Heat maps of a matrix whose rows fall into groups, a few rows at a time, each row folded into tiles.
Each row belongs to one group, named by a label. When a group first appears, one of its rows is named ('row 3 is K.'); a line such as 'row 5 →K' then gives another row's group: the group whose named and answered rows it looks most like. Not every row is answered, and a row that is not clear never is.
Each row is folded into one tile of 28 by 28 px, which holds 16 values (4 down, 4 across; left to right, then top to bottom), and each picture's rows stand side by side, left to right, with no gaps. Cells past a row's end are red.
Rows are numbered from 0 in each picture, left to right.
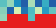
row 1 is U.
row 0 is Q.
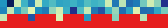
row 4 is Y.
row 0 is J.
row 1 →Y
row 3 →Y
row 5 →Q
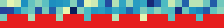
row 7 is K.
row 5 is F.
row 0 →Q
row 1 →Q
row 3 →Q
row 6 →K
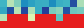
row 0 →Q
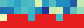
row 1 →Y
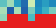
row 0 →Q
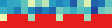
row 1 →Q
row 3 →K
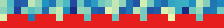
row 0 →U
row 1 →U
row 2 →Y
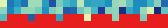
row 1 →U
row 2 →Y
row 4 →Q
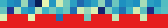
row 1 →J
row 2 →U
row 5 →K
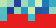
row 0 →K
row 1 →Y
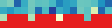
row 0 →K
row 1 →Q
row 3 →U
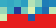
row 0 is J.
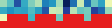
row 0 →K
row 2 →F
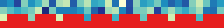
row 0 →F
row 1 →J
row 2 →K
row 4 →Y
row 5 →J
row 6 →F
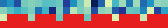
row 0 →F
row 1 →Q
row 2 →F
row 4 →K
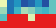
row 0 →U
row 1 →F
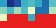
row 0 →F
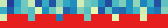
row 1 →U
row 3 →U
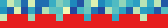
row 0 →Q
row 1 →K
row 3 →Y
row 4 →Y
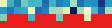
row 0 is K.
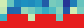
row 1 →F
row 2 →F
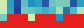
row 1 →F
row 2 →Y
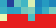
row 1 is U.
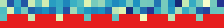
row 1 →Q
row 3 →Q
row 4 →J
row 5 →K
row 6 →J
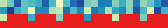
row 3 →Y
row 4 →Q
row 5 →U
